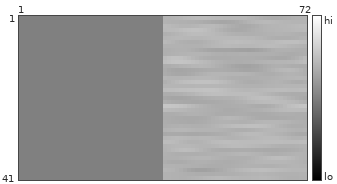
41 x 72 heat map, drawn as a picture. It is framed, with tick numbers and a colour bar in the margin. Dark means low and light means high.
The table splits into one row of 2 panels. Panel 1,1: middling, flat. Panel 1,2: high, streaked across, faint in contrast.
